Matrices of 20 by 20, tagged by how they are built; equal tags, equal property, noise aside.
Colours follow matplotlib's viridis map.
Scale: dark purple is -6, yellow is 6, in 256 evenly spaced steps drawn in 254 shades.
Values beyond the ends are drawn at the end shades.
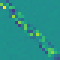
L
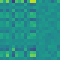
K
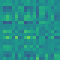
K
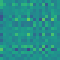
K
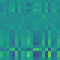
K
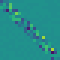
L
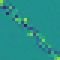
L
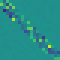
L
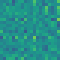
K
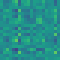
K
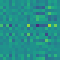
K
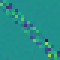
L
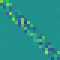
L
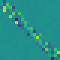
L
